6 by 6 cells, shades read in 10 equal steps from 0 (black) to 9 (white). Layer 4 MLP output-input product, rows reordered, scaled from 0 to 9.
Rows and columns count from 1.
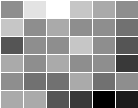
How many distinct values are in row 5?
3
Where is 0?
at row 6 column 5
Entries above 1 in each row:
6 6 6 6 6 4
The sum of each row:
40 32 28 29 28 18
